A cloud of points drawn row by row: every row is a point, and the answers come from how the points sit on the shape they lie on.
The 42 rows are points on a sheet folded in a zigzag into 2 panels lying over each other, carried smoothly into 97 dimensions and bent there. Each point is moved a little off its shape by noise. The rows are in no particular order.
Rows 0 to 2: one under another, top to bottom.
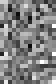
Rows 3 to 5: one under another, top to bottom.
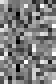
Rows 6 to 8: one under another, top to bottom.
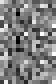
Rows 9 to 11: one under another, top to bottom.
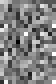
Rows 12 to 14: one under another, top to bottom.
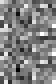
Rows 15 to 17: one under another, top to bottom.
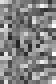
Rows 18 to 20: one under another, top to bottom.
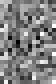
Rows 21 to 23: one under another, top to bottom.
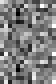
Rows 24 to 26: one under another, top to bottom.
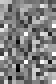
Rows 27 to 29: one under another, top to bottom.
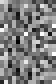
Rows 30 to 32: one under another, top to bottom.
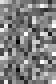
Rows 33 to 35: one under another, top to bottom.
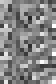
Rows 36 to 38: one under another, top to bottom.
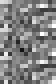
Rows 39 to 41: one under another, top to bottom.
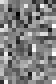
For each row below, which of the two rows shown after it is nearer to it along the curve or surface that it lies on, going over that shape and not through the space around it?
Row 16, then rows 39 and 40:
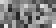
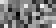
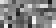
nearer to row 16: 39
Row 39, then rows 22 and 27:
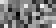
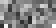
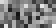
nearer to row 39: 27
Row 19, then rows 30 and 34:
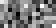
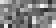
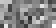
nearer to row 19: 34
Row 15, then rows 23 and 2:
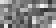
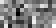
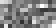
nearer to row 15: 2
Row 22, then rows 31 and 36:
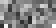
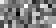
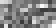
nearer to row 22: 31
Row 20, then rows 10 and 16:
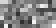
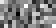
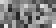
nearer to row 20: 10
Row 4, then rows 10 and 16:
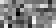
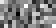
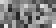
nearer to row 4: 10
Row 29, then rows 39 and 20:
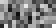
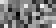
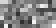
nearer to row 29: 39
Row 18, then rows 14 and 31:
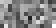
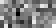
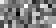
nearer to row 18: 31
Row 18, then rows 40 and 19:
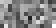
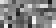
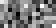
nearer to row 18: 19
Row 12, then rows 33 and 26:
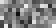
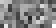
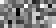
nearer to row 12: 26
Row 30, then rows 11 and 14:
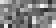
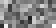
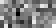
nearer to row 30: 14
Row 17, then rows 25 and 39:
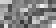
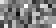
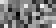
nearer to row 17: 39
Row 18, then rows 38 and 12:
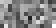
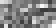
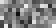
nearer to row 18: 38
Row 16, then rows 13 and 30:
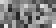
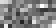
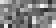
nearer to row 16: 13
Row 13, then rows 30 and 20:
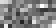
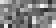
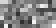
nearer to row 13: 30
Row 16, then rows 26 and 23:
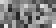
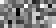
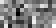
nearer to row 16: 26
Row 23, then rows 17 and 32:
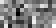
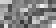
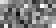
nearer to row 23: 32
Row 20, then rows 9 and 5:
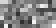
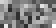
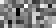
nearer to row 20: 5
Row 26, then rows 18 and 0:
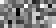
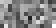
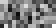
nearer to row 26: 0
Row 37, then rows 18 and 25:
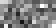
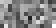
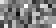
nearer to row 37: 18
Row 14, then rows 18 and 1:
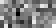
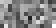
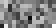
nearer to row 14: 1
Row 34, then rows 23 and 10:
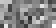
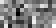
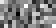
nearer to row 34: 10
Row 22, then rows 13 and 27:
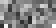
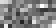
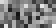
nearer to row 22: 27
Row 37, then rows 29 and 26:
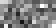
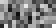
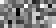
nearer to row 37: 26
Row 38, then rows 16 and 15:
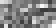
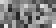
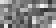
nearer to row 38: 15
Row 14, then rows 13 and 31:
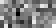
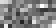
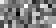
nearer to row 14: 31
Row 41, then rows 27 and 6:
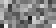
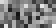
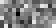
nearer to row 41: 6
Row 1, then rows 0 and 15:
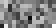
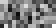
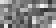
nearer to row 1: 0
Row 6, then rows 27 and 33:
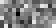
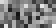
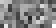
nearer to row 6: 27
